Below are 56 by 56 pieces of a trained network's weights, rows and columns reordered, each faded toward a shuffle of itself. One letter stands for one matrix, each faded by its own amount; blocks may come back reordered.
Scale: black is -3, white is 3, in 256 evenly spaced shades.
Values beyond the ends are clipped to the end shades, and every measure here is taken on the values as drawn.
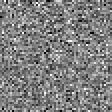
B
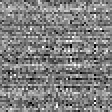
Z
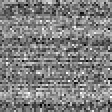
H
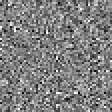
B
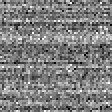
Z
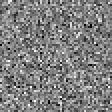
B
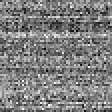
H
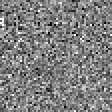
B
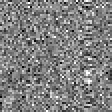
B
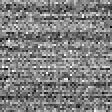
Z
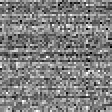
Z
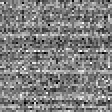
Z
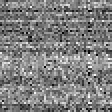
Z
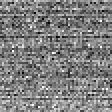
H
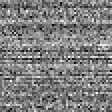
H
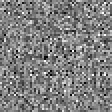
B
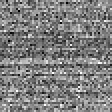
H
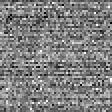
H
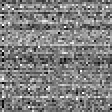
Z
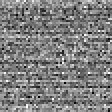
Z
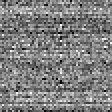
Z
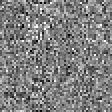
B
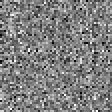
B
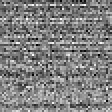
H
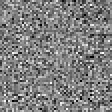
B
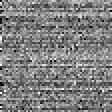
Z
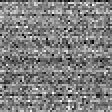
Z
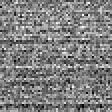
H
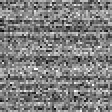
H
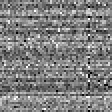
Z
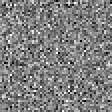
B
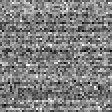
H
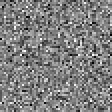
B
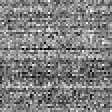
Z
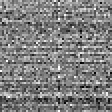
Z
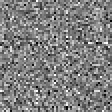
B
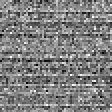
Z
